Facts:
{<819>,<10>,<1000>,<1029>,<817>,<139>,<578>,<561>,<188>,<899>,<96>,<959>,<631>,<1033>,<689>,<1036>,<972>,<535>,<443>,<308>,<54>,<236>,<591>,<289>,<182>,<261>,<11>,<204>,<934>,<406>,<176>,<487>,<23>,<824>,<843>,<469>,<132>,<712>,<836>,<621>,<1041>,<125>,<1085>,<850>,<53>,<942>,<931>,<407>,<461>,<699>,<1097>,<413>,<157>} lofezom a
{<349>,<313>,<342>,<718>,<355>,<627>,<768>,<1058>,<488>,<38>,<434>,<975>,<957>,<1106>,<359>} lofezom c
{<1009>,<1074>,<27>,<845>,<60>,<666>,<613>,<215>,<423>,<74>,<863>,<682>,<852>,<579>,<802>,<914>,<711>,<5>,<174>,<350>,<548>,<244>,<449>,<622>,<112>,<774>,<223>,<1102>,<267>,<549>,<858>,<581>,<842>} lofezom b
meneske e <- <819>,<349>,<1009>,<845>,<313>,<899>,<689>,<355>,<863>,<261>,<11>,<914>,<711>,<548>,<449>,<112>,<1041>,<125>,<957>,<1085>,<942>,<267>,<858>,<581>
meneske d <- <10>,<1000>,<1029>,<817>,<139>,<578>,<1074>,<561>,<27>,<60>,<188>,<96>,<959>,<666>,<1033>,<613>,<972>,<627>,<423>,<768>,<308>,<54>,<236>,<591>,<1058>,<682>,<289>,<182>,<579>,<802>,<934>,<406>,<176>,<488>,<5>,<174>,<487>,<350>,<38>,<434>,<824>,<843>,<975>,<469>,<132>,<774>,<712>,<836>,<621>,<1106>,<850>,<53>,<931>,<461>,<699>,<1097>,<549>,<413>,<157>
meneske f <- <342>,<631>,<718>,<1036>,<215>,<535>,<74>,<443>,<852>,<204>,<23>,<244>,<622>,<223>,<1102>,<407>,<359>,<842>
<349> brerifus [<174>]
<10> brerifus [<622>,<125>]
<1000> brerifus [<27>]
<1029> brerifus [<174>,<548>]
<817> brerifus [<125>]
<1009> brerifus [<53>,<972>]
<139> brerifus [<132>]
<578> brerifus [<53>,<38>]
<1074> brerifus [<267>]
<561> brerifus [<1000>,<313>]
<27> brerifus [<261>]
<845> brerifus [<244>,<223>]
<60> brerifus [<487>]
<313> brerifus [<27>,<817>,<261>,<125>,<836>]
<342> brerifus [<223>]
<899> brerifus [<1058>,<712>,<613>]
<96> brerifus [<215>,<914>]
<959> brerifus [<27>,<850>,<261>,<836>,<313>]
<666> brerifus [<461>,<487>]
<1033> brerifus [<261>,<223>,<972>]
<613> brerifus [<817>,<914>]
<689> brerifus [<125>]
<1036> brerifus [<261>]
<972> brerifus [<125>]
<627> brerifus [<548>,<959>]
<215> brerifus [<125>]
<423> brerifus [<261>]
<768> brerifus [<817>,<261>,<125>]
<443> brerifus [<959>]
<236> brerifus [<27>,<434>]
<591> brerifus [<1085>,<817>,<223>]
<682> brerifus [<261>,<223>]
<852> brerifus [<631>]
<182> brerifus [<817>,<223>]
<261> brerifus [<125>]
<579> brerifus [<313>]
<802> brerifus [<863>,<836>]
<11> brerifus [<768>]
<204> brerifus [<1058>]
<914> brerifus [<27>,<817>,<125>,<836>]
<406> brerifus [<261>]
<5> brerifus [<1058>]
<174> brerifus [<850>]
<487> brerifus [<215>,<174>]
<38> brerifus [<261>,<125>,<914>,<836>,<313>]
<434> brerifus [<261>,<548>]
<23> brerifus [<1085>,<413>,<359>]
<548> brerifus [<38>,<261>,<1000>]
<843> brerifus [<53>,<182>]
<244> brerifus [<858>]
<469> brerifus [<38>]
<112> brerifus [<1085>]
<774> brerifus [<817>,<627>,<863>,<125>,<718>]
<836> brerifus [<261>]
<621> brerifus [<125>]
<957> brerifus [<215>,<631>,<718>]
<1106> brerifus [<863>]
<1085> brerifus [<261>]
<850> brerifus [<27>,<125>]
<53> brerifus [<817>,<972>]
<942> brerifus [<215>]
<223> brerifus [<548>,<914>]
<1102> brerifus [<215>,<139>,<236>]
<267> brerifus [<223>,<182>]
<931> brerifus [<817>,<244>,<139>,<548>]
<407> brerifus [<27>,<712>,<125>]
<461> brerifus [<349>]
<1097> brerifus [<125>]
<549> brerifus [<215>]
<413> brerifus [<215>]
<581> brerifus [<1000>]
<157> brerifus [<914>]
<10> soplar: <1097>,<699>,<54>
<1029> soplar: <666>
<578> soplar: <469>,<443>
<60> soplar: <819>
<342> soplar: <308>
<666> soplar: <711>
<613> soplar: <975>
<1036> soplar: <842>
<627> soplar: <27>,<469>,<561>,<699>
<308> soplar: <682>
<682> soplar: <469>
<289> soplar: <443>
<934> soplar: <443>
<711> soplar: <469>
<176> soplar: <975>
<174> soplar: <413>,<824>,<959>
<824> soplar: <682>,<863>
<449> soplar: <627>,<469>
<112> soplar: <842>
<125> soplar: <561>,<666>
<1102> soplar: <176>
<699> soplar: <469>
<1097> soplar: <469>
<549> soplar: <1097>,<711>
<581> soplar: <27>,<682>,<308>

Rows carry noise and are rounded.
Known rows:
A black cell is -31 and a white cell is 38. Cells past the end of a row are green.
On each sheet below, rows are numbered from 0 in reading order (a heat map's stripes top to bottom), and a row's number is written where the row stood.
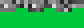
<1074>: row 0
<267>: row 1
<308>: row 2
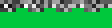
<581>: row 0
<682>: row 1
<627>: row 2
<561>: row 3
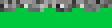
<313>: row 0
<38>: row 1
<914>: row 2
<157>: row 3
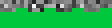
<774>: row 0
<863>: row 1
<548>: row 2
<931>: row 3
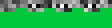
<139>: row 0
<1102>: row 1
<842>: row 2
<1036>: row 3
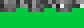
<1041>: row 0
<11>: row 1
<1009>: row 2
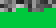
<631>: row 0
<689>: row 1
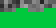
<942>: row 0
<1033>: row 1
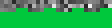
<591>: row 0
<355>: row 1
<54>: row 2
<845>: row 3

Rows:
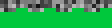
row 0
<132>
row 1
<176>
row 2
<957>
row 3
<469>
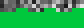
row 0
<261>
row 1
<27>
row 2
<359>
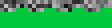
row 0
<578>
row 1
<613>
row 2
<413>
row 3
<350>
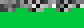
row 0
<899>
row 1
<666>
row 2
<1029>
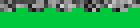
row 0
<824>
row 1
<858>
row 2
<622>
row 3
<125>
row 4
<5>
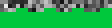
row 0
<443>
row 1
<1058>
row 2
<10>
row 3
<1085>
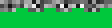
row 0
<975>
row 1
<174>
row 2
<342>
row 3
<699>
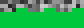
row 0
<959>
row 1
<718>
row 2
<1106>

